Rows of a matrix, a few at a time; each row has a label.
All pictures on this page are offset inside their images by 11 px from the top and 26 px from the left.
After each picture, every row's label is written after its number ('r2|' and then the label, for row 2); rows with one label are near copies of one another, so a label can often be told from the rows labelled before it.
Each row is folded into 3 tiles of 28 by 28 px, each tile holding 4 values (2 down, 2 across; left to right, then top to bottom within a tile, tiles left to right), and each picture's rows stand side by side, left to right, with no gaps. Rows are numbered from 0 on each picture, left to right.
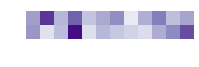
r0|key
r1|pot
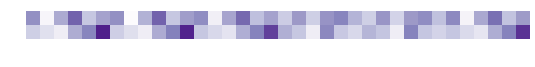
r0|pot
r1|pot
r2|pot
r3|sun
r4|sun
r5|pot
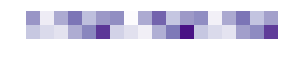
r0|pot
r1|pot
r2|pot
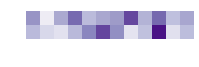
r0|pot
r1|key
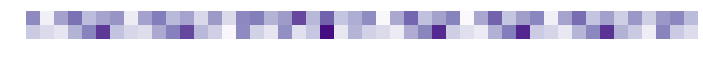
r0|pot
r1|pot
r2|sun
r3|key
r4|pot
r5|pot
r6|pot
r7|sun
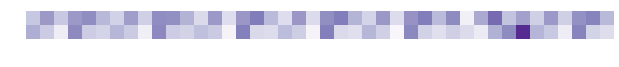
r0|sun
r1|sun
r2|sun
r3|sun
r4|sun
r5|pot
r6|sun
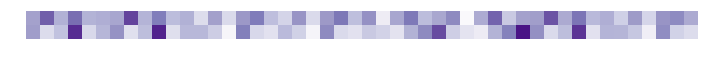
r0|key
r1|key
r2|sun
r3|sun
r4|pot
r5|pot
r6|key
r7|sun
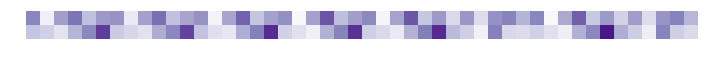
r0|pot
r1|pot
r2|pot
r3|pot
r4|pot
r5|sun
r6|pot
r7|sun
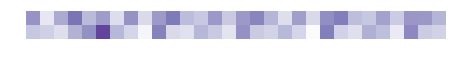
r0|pot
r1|sun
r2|sun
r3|sun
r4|sun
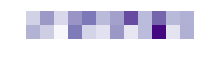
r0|sun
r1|key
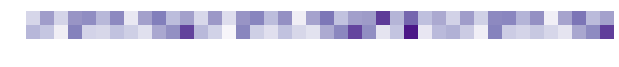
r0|sun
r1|pot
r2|sun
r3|pot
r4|key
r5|sun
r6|pot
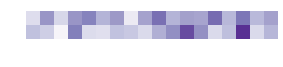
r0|sun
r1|pot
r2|key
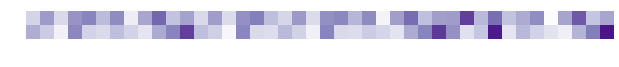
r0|sun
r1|pot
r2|sun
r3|sun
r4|pot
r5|key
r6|pot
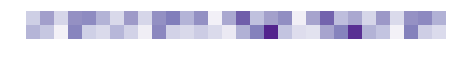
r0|sun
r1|sun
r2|pot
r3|pot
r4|sun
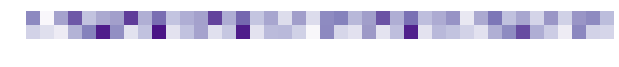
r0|pot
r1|key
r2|key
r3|sun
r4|key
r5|pot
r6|sun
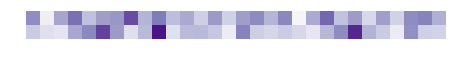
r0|pot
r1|key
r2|sun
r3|pot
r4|sun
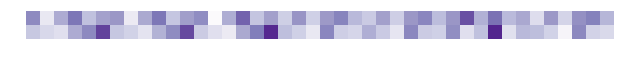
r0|pot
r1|pot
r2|pot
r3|sun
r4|sun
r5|key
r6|sun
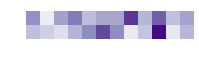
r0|pot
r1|key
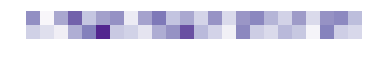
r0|pot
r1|pot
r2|sun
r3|sun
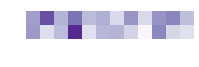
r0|key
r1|sun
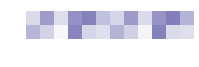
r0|sun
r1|sun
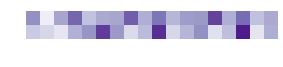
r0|pot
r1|key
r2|key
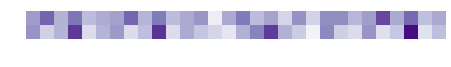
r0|key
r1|key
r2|pot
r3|sun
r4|key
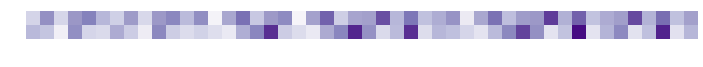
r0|sun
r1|sun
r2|pot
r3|pot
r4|key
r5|pot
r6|key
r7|key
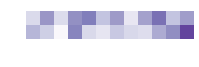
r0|sun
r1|pot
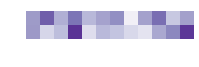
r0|key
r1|pot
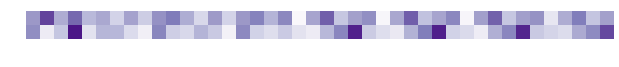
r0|key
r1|sun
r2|sun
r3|pot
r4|pot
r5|pot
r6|pot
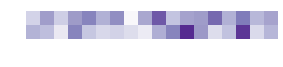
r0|sun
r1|pot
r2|key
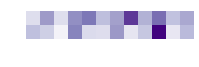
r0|sun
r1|key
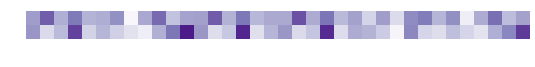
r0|key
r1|pot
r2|key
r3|key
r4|sun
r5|pot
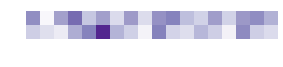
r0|pot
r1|sun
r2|sun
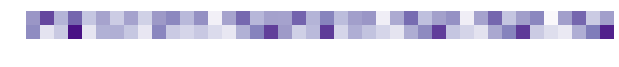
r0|key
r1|sun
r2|pot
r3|key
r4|pot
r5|pot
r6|pot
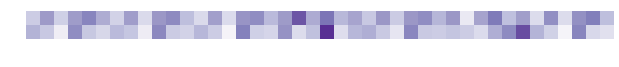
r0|sun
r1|sun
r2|sun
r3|key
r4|sun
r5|pot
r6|sun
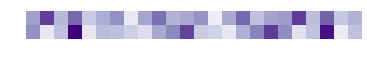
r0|key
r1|pot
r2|pot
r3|key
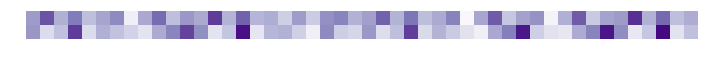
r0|key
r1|pot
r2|key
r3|sun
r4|key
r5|pot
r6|pot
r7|key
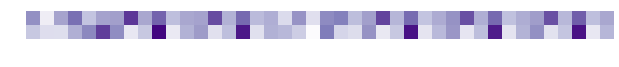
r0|pot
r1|key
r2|key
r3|sun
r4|key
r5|key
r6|key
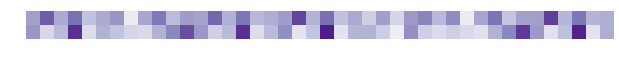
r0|key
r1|pot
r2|key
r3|key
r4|sun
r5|pot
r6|key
